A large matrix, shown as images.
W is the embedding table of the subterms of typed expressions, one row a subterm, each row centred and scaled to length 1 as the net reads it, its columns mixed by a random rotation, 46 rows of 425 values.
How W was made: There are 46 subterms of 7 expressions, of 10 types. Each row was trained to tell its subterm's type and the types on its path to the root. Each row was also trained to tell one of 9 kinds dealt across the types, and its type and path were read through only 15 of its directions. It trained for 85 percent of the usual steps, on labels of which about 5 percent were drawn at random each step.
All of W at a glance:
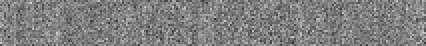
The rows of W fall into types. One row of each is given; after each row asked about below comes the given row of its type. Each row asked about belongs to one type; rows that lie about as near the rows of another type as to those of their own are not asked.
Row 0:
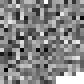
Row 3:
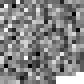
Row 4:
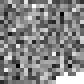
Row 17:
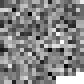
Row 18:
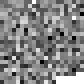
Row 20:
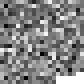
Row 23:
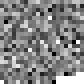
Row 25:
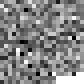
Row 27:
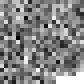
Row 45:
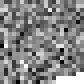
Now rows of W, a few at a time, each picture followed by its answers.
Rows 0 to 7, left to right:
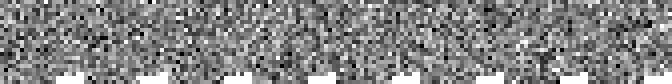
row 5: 17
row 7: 4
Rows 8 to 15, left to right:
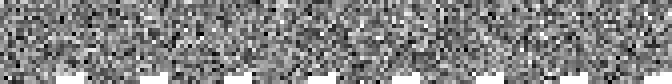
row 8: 4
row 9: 20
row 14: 45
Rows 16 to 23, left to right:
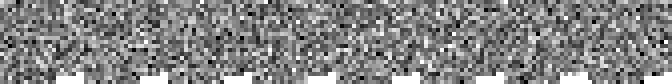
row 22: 4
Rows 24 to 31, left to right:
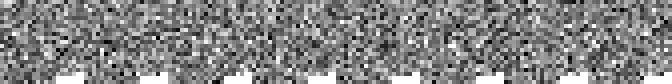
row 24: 23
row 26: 0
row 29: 18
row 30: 25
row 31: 25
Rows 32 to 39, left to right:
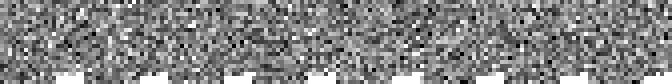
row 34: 18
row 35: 25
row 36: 17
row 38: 18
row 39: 0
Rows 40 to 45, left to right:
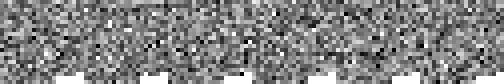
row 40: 23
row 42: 27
